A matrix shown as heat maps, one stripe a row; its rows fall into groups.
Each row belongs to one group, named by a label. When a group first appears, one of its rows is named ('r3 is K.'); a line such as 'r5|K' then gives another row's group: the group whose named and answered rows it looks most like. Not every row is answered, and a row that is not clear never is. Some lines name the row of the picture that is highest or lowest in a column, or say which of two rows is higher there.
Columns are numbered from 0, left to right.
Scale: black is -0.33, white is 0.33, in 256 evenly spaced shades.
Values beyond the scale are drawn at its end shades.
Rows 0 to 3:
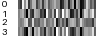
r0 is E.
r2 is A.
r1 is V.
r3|V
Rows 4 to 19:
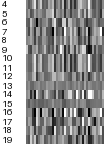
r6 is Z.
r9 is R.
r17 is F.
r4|A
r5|A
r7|V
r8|V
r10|A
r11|A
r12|E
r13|A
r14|F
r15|R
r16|V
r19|E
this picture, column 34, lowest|17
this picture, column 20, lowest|6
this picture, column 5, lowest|6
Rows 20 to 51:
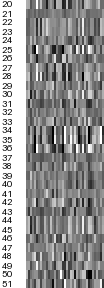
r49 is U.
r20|U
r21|R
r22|Z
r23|Z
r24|E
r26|Z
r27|U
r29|A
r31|R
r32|R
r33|A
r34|V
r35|V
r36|F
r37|R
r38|V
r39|E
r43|R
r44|F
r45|F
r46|Z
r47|A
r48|A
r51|V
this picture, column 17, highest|50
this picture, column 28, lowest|28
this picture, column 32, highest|36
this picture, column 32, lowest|50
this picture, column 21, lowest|28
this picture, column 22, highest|35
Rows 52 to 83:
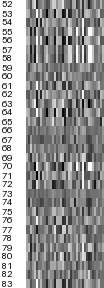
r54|Z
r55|F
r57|F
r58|F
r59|A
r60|Z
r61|U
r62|Z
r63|E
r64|U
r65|A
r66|R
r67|R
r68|E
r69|R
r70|F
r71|Z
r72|F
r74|R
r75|E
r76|U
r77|Z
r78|R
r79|F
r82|A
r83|U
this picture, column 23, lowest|72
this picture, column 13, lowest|72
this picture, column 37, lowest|65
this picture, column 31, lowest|63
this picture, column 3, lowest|72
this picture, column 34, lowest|72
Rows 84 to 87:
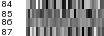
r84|U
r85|R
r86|A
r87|E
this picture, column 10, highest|87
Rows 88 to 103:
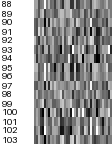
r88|U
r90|Z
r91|E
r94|R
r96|U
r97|Z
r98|A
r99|E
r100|V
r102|F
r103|Z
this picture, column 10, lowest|95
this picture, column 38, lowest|93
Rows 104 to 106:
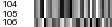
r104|F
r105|F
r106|E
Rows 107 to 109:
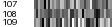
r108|R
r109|V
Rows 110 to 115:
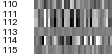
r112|U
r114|F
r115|A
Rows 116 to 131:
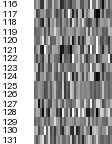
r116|F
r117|R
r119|Z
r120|A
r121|F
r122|V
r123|F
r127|F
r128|V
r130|U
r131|A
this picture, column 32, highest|127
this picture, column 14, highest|128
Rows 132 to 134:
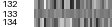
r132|U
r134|E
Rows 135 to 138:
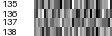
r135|V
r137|A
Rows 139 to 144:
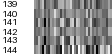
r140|Z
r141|Z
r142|Z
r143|Z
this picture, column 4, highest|139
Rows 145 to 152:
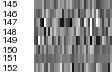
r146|A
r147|F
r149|E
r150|R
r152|A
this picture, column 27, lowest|147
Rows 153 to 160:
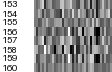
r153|E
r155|A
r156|R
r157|E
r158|U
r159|R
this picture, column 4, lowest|154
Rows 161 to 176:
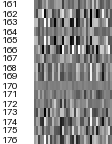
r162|E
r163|U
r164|R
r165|U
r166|V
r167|E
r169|F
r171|E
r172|Z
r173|Z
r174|F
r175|V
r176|U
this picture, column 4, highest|162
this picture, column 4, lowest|166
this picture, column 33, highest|166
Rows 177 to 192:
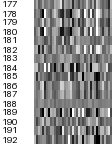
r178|F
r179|A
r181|Z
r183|E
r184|U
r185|R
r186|E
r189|V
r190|A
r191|V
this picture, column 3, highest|186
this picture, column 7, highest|184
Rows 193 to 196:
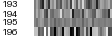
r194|A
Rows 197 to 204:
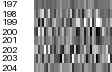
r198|A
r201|E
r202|U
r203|V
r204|A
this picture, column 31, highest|199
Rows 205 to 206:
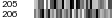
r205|U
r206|V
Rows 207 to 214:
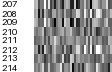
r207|U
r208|F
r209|U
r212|F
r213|Z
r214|A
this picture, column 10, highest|211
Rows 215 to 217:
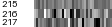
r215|R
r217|R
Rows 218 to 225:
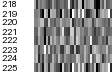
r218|R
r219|V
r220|A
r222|Z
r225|V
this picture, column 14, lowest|223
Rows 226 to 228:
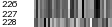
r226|R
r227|R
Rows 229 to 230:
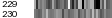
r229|R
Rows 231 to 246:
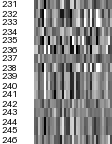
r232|F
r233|F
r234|E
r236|U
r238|F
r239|U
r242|V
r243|Z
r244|Z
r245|Z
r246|V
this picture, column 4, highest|234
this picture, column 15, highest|241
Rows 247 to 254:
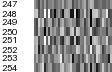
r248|U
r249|E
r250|Z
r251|U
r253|A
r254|E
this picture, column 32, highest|252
